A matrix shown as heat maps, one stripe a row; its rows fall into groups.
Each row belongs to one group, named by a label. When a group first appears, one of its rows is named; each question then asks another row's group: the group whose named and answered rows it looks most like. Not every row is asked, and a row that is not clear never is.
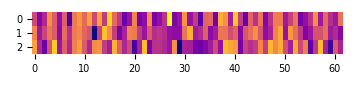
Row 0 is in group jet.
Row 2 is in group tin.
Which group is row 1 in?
jet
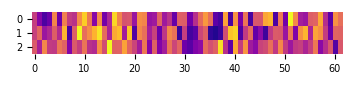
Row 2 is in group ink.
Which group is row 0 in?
tin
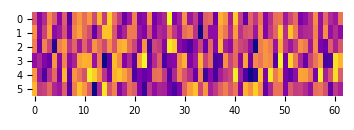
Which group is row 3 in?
tin
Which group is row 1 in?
jet
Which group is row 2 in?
ink
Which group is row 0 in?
jet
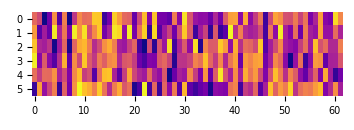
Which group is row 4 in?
jet
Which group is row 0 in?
tin
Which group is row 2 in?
jet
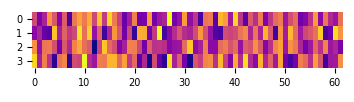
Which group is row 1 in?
tin
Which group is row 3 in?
ink
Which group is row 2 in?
jet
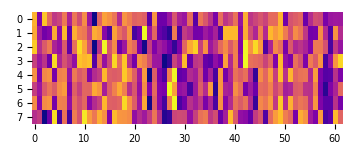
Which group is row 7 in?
tin
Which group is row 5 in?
ink
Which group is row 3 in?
tin
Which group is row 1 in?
tin
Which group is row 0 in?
ink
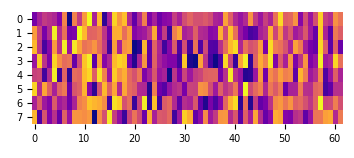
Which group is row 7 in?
jet
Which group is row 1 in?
tin
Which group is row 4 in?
tin
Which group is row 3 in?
tin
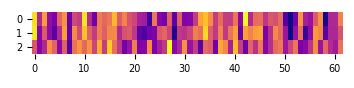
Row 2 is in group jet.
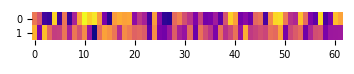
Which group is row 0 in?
tin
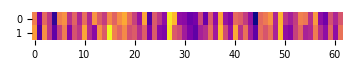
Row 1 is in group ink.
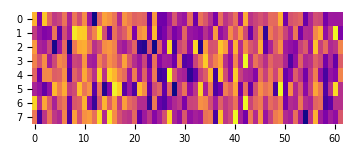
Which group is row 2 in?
jet
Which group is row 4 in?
ink
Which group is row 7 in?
jet
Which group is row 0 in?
ink
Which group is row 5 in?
tin
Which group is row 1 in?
tin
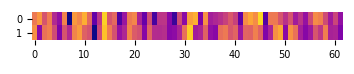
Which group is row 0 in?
jet
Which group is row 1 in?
jet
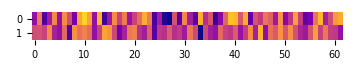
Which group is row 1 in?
jet
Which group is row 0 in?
tin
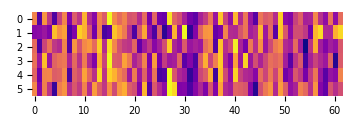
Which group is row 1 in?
tin
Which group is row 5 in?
ink
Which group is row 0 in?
ink
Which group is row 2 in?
jet
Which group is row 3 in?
ink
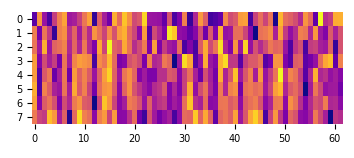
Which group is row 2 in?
ink
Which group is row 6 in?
jet
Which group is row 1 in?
ink
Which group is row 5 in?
jet
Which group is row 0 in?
tin
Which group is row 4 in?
jet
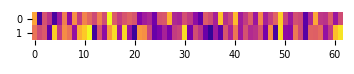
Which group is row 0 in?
jet
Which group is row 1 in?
tin
